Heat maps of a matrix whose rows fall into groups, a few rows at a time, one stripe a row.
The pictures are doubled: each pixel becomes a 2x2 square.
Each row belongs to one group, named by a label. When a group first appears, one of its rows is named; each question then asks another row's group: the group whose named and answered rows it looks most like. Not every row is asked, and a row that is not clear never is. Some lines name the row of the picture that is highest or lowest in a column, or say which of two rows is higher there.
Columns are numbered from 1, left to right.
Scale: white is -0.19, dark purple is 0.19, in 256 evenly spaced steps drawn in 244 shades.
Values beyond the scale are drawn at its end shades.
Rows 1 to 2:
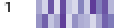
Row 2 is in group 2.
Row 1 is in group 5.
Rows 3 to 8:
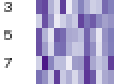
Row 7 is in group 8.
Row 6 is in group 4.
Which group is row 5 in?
4
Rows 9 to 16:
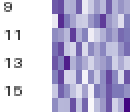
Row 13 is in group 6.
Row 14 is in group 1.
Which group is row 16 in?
4
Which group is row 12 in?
2
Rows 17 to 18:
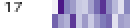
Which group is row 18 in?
4
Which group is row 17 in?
8
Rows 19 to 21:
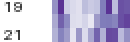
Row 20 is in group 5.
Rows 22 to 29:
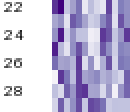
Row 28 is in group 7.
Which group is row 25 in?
4
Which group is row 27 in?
8
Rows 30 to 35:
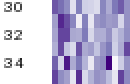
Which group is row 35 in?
2
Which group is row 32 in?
6
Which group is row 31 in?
6
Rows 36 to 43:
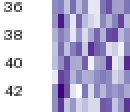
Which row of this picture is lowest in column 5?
42
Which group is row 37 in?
2
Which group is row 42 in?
6
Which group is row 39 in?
8
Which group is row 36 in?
4
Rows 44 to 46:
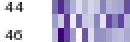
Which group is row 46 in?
6
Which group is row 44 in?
6
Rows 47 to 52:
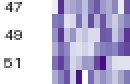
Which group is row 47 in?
8
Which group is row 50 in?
5
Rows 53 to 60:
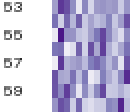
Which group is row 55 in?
8
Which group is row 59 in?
6
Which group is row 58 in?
4
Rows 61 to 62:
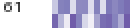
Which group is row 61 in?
5
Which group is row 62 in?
4
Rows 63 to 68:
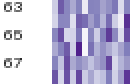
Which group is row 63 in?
8
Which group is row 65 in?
1
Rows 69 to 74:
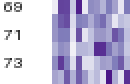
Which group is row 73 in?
2
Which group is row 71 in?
2
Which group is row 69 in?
8
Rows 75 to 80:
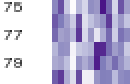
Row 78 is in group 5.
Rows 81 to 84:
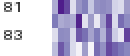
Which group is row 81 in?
6
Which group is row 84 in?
5
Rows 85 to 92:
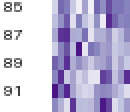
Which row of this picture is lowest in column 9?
86
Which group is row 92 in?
4
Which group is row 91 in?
6
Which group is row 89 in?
6
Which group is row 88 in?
8
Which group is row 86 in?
5
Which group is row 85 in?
5
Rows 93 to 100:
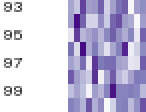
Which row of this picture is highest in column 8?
99
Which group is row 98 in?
2
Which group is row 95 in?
8
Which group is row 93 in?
7
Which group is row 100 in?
4
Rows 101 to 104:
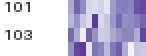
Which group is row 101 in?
5
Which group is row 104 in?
6
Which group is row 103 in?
4
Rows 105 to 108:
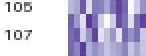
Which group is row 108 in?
6
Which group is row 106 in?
4
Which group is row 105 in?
7
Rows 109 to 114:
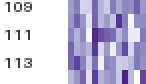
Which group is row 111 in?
7
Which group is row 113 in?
2
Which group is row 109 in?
2
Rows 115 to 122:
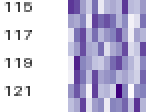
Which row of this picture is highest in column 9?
121
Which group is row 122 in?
5
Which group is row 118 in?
7
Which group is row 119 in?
8
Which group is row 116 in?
7
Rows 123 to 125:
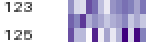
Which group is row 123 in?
4
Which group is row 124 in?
6
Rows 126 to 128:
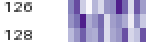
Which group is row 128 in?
7
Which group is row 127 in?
6
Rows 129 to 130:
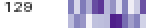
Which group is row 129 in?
7
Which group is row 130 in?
5
